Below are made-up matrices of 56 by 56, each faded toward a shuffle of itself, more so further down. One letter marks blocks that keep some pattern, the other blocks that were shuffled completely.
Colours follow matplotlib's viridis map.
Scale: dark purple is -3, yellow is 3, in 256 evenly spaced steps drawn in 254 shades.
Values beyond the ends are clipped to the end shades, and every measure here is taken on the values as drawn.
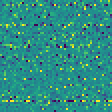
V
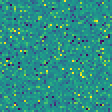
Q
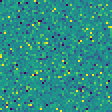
Q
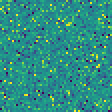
Q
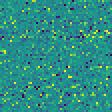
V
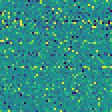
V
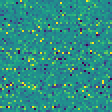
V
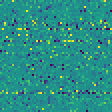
V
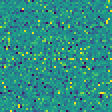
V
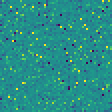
Q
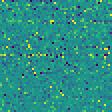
V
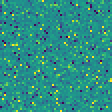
Q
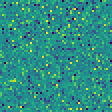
Q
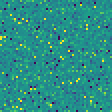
Q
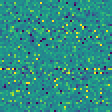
V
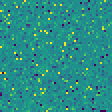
Q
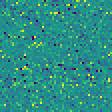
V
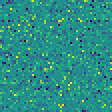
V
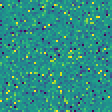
Q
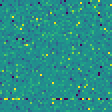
V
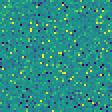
Q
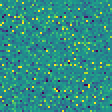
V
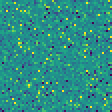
Q
